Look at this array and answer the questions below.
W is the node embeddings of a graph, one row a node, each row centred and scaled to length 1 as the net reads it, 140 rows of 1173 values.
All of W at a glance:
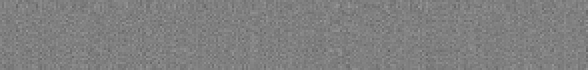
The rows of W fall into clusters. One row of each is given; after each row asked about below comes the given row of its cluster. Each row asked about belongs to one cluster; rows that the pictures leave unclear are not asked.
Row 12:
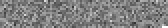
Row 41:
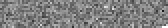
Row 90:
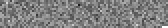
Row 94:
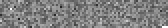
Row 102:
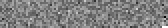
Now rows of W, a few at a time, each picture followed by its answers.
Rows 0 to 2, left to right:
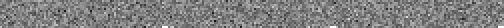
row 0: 102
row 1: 41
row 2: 102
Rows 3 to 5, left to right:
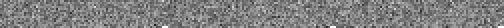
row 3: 94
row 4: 94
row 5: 94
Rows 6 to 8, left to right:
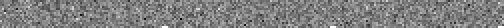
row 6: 12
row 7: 102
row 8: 102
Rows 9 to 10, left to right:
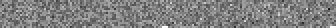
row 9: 12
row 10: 12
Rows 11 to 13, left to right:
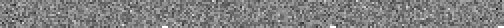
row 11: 102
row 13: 12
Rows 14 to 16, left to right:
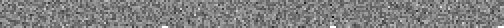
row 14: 12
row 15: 102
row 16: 41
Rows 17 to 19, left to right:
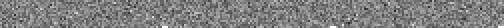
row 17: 102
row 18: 12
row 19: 102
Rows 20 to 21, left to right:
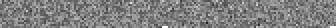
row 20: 94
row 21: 12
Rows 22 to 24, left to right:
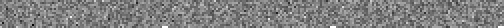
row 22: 102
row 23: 94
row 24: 94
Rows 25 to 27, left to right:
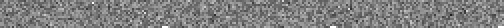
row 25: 90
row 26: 94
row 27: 102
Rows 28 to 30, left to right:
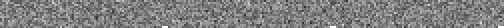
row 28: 90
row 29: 41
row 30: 102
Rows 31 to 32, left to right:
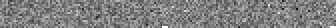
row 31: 90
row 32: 12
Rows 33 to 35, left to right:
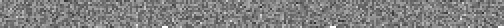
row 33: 94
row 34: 41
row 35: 94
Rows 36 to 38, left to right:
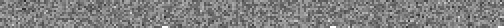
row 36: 90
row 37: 94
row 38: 12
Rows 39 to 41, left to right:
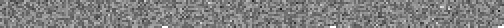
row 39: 90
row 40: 41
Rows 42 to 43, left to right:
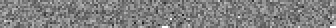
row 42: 41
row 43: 102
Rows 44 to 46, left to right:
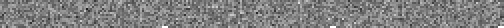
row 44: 41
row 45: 94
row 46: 90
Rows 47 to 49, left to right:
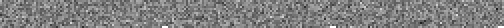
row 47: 94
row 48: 41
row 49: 12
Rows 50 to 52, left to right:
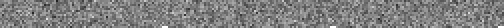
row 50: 12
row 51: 94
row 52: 94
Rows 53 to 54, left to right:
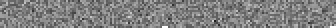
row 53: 90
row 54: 41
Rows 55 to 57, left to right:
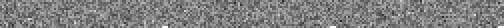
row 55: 102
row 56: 12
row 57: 94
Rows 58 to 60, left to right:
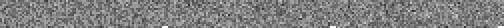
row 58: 90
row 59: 90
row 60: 12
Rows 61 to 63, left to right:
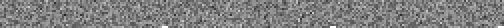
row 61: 12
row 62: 90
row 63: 12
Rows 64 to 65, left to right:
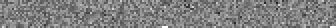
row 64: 41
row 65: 90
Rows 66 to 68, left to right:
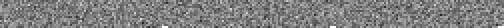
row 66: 41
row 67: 90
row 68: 41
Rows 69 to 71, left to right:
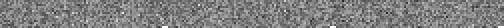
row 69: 94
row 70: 90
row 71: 94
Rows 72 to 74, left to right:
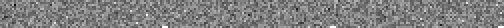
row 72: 102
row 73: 12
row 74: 94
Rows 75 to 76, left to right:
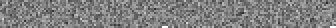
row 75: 90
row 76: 90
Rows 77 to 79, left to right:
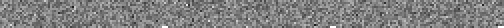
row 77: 12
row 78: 90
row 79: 41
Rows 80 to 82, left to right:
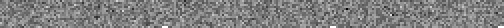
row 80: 90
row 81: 90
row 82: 94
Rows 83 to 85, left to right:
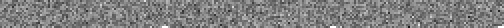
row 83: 12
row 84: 94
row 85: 41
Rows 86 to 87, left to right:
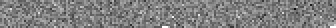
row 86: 90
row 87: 102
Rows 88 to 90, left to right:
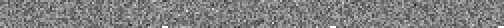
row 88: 90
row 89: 12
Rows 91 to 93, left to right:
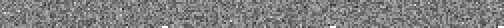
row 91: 12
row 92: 41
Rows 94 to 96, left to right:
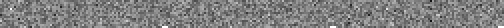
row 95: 94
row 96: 102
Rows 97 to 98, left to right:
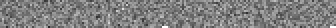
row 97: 90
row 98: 102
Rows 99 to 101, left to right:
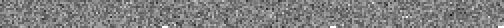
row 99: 94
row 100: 102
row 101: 102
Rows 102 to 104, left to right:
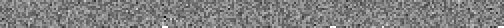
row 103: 90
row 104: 90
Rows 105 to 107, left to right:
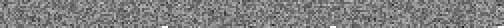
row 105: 41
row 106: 94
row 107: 41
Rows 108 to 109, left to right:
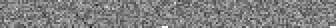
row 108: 41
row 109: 90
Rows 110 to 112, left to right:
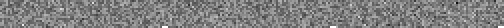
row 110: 90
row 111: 90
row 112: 94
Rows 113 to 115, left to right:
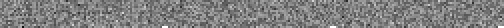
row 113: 94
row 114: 12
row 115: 102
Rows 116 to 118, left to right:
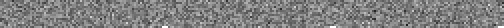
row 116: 90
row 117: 41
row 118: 41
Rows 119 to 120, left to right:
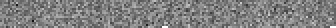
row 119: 90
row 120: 94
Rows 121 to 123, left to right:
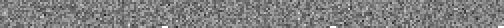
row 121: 41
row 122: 90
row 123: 102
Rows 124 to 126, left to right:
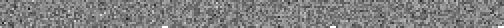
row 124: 102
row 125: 94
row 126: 41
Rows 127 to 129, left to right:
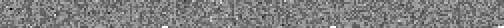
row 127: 94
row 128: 90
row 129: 41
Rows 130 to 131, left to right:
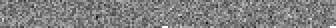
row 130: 90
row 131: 12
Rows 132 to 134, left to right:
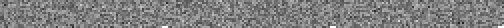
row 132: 41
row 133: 90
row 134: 41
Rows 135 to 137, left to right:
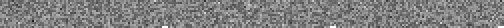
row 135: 90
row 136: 41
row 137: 12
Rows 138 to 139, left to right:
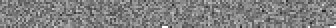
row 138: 90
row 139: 41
